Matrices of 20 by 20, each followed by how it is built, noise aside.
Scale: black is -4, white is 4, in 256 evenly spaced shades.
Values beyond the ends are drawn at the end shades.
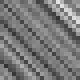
Toeplitz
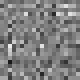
low rank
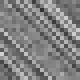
Toeplitz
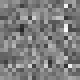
low rank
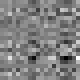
low rank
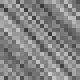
Toeplitz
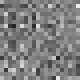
low rank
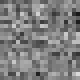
low rank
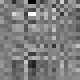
low rank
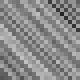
Toeplitz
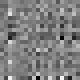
low rank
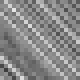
Toeplitz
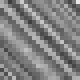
Toeplitz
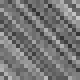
Toeplitz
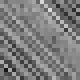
Toeplitz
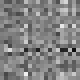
low rank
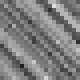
Toeplitz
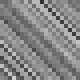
Toeplitz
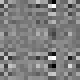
low rank
